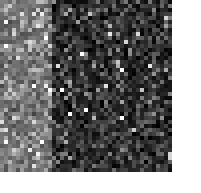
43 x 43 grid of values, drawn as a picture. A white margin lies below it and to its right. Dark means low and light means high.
Stripes: none. Seam: vertical, 30% of the way across, the left part higher. Average level on the scale: 30%.
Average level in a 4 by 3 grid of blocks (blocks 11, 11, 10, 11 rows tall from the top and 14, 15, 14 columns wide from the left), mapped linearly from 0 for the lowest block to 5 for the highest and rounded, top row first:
500
500
500
500
